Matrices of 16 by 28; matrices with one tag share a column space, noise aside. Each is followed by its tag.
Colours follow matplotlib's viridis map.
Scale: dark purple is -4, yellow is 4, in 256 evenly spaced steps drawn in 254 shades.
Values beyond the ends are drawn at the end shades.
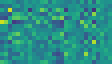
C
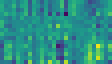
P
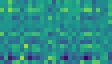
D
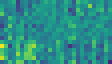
P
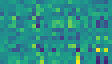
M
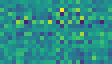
C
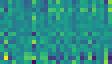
D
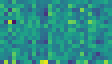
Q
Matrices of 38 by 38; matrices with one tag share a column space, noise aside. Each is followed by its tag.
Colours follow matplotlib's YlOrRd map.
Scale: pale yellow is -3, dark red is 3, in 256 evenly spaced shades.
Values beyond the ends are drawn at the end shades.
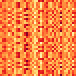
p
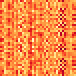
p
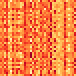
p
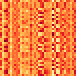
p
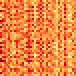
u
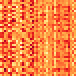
u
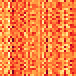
p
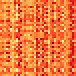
u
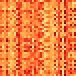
p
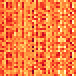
p
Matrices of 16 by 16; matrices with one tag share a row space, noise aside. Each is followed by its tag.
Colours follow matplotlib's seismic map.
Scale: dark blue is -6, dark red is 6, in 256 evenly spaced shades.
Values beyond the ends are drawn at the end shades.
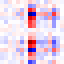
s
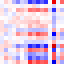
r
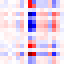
s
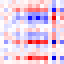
r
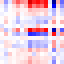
r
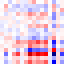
r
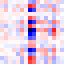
s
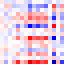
r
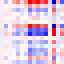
r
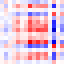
r
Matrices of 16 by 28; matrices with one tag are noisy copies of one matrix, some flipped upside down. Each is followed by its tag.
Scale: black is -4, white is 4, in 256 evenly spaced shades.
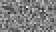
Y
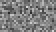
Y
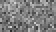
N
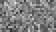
N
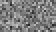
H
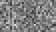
H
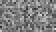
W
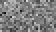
N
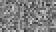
W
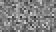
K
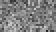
N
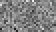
H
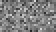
K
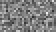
Y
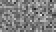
W
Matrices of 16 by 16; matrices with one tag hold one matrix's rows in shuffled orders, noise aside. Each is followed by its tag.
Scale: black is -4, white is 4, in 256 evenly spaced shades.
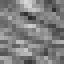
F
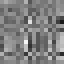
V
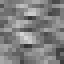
F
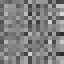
V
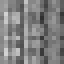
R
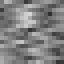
F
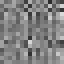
V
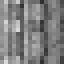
R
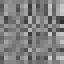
V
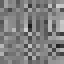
V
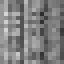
R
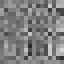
V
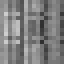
R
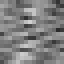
F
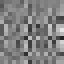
V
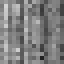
R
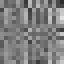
V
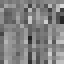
V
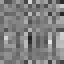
V
